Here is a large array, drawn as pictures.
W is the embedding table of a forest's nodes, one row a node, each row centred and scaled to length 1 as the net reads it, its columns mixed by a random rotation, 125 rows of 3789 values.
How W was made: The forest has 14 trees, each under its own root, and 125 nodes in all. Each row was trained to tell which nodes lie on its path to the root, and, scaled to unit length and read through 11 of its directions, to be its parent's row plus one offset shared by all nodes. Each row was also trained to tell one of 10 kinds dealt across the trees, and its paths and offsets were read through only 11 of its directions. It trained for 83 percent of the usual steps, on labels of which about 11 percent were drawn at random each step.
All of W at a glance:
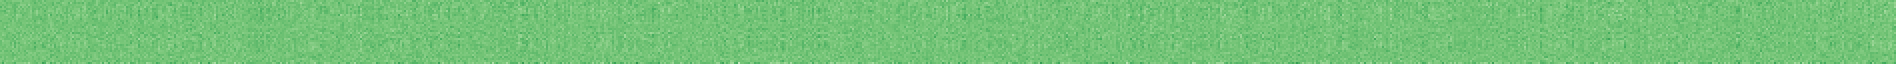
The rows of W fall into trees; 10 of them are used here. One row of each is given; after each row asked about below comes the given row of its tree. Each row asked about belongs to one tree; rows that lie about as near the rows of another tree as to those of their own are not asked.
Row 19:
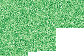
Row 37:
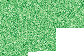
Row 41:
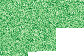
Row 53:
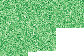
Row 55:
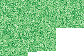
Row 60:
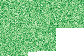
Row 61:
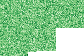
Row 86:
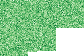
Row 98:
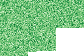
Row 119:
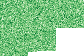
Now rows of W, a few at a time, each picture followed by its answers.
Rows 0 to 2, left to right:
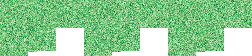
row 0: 98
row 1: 53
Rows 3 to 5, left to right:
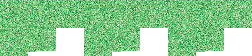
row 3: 61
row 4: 53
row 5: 53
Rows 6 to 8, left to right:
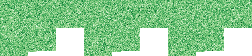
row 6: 119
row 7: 19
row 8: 53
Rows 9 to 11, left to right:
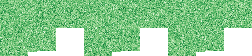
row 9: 86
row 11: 86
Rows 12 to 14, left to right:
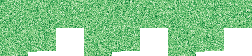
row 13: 119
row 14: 61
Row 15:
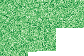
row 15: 37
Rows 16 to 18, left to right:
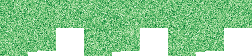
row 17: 98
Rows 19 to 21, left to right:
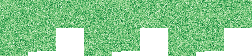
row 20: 86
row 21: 37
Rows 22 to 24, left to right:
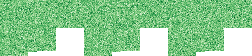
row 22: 41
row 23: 98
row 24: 119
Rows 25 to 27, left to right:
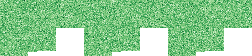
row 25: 19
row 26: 41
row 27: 37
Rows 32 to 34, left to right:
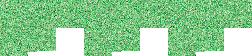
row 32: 61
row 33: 86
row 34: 86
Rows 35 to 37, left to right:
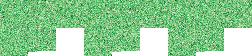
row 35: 119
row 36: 61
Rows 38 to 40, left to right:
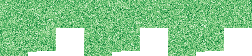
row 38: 98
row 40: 53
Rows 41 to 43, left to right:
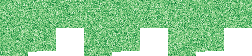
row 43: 86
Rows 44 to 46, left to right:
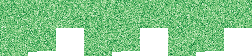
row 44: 119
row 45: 41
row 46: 37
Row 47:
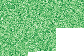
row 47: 119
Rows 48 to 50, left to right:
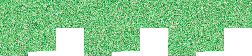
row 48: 98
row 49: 119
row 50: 55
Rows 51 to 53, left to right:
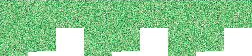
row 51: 37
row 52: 86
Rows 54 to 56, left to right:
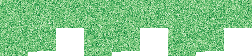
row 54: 119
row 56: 55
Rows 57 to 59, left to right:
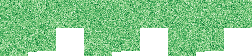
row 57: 61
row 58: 86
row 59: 37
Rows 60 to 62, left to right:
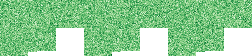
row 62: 37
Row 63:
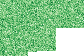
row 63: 41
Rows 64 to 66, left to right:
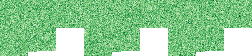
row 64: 53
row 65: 55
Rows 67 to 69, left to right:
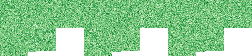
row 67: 119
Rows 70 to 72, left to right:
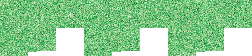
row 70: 53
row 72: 41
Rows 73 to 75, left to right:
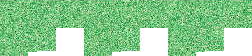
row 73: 41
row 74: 37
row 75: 61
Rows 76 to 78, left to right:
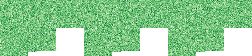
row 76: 53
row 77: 60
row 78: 119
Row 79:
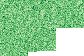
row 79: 53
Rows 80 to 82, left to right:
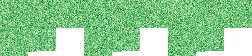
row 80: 61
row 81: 19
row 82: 60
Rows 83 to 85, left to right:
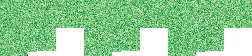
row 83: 61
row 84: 41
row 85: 53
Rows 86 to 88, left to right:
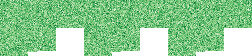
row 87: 61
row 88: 61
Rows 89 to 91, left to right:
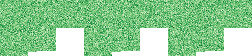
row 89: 37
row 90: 86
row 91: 41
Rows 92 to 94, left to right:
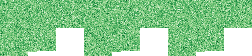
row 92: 86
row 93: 61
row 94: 37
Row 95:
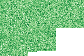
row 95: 60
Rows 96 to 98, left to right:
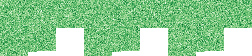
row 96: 53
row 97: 53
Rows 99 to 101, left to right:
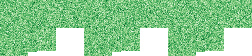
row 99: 37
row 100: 19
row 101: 53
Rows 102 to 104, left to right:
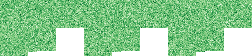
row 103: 37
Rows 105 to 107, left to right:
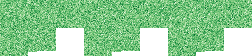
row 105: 41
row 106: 86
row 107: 119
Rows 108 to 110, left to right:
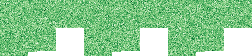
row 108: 119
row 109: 86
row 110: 119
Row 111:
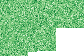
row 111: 37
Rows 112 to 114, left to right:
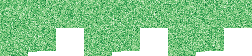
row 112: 60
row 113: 53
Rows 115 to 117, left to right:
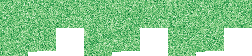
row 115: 41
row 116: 55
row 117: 61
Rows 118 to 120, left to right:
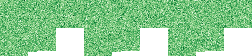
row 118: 19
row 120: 41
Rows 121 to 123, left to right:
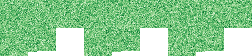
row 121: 86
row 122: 119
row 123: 37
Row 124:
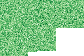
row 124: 86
